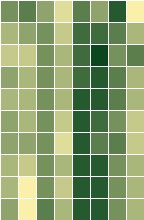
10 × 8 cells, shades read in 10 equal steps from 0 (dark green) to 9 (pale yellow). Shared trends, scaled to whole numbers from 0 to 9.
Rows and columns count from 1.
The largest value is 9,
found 3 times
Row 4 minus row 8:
-1 -1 0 0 1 0 -1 0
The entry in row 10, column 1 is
5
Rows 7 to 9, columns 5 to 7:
1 3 3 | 1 1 4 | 1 1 4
